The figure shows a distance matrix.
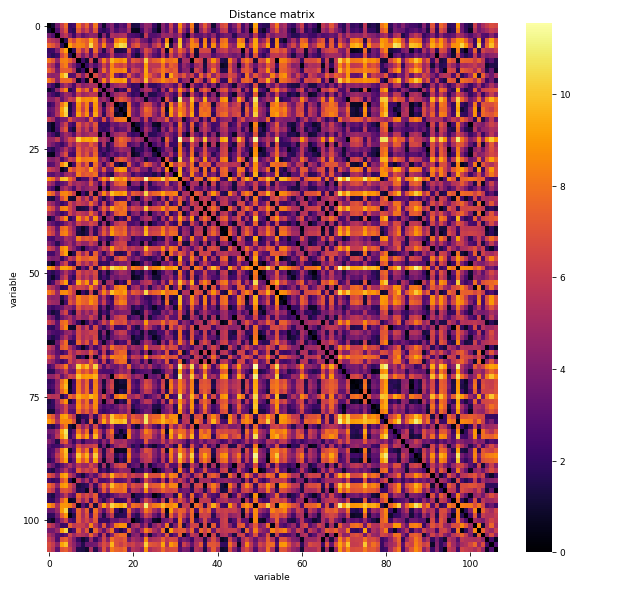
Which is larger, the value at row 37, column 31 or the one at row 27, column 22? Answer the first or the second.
the second
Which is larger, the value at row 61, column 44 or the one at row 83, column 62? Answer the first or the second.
the second
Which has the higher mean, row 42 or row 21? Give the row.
42
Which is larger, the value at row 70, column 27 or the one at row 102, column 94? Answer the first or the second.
the second
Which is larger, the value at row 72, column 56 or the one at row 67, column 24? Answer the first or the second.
the first
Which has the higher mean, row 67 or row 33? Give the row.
67
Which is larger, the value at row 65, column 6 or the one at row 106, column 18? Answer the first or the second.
the second
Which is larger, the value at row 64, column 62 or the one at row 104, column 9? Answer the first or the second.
the first
